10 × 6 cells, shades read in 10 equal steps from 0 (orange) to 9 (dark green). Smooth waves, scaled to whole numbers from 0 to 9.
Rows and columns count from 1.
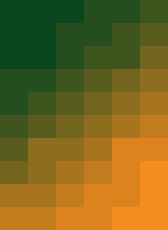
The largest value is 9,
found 7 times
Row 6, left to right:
7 6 5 4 3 2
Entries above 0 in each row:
6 6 6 6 6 6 6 5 5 4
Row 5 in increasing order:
3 4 5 6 7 8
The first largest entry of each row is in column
1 1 1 1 1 1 1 1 1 1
